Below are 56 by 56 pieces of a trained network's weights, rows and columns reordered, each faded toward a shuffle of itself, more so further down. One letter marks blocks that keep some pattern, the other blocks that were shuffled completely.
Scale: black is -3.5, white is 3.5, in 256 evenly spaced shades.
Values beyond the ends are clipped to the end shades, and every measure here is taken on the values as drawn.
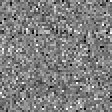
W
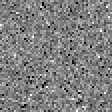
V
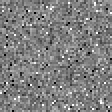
V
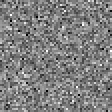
V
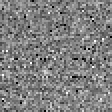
W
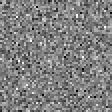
W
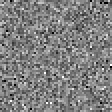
V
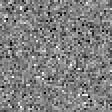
V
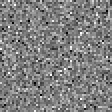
V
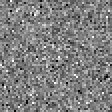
V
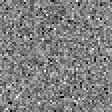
V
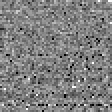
W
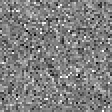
V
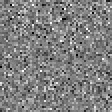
W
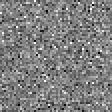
W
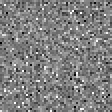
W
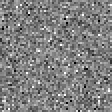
V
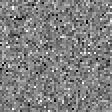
V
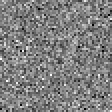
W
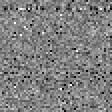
W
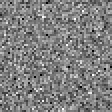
V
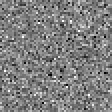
V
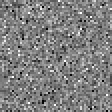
V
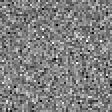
V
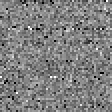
W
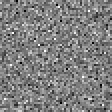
V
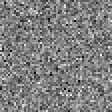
V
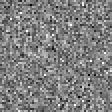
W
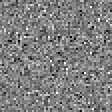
W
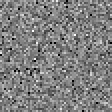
V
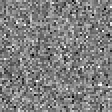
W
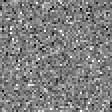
V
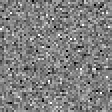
W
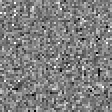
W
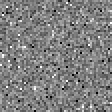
V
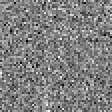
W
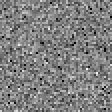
V
